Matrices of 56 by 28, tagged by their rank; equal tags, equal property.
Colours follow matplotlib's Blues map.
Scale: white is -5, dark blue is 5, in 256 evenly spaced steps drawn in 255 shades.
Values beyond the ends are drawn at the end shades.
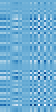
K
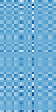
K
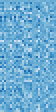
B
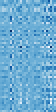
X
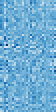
B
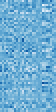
B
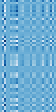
K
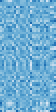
X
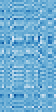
X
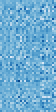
B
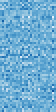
B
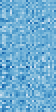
B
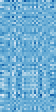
X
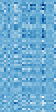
X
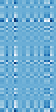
K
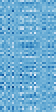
X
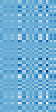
K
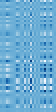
K
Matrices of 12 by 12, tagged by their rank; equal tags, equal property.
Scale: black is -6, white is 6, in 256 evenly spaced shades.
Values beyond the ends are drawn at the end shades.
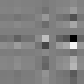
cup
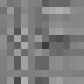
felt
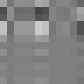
cup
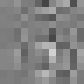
felt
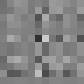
felt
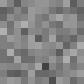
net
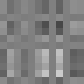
cup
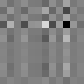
cup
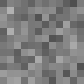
net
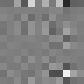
felt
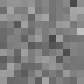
net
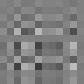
cup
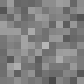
net
